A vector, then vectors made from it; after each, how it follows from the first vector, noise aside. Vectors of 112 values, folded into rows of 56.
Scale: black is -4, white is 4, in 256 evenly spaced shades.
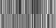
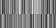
negated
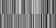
negated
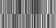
copied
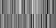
negated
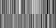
negated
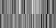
negated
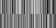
negated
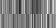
copied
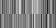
negated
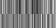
copied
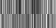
copied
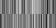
negated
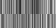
copied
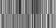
copied
